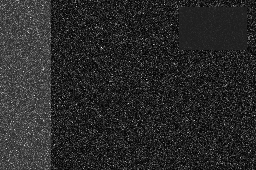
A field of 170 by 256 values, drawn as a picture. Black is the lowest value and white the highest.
Histogram: skewed, a long tail of high values. Odd patch: calmer, in the top right. Seam: vertical, 20% of the way across, the left part higher. Mirror symmetry: none.
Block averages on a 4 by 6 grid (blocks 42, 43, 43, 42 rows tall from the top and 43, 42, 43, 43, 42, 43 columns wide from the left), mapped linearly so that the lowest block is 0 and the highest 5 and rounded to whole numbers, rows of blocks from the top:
510000 / 510000 / 510000 / 510000
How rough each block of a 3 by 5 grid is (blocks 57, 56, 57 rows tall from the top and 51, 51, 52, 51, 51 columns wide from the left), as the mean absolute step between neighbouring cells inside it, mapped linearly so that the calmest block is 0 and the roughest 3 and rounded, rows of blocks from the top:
33310
33333
33333
